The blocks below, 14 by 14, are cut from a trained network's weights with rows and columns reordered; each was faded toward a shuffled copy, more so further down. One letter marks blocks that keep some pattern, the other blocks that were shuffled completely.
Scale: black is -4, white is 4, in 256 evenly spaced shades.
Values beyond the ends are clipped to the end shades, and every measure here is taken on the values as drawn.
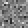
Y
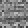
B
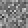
Y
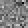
Y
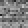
B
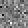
Y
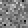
Y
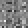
B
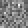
Y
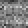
B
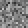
Y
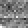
B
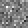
Y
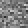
Y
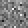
Y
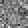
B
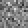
Y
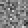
Y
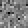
Y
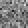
Y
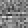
B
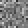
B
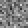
Y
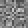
B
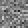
B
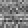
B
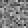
Y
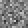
Y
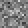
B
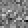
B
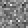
Y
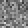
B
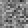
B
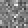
B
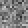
Y
